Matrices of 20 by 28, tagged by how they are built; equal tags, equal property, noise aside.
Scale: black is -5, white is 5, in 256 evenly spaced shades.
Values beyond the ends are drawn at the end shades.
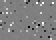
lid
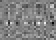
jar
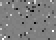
lid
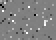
lid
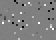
lid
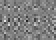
jar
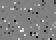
lid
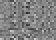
jar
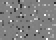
lid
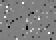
lid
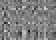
jar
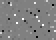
lid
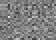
jar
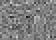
jar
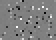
lid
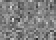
jar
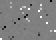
lid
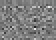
jar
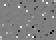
lid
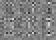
jar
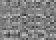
jar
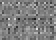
jar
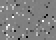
lid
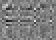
jar
